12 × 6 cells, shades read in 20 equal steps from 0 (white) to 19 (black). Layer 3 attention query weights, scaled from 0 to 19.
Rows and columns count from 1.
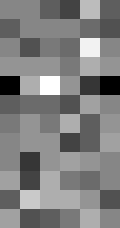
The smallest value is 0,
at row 5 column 3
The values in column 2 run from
4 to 15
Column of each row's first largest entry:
4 6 2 4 1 4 5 4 2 2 6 2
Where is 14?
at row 1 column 4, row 8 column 4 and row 10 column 2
